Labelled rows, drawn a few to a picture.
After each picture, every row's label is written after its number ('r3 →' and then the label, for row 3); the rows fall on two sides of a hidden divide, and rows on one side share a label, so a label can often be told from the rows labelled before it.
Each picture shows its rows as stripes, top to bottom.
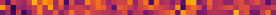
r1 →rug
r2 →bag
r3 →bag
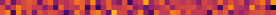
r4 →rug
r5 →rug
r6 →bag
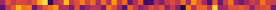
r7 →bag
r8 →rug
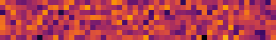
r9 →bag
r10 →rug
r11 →rug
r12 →rug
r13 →bag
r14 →rug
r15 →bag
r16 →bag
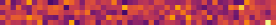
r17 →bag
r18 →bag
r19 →rug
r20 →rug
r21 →bag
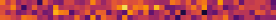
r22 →rug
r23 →rug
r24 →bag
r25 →rug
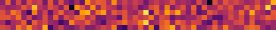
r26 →bag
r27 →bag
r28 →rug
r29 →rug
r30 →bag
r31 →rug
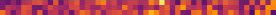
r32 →bag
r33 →bag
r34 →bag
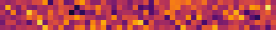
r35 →rug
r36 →bag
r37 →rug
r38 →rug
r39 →bag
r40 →rug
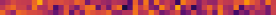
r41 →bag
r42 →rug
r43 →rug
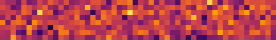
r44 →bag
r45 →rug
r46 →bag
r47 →bag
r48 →bag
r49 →rug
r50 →rug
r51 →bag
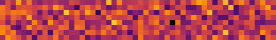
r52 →rug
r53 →rug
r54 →rug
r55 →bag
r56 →bag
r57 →rug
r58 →rug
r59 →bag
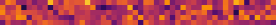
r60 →bag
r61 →rug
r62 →rug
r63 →bag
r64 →rug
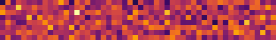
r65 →rug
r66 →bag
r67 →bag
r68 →bag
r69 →rug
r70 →bag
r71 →rug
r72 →bag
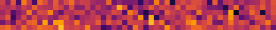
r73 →bag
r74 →bag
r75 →bag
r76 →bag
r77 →rug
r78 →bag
